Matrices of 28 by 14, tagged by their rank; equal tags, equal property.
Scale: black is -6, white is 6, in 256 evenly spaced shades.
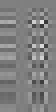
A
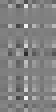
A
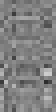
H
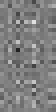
H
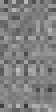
H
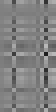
A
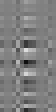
A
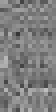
H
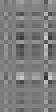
A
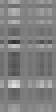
A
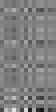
A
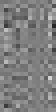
H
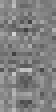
H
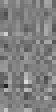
H
